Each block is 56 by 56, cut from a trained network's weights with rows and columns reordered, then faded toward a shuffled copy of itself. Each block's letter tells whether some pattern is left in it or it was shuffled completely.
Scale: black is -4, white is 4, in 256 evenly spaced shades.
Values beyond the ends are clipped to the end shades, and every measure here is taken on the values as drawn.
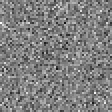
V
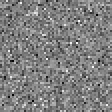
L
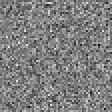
V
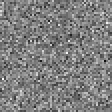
L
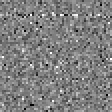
V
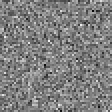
L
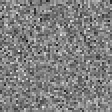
V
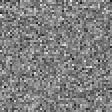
L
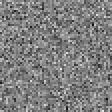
L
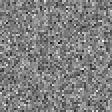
L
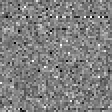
V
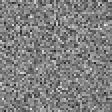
V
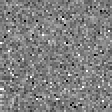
L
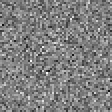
V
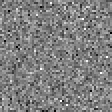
L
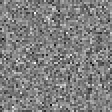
V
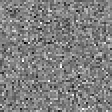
V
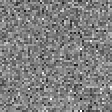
V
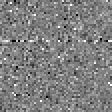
V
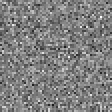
V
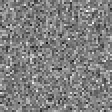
L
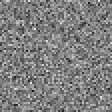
V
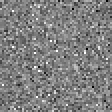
L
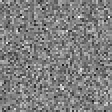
V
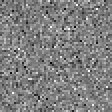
L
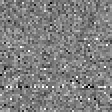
V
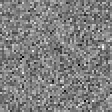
L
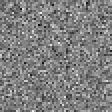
V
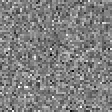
V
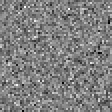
L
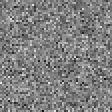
V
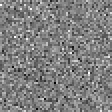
L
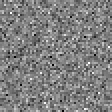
L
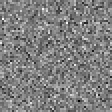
V
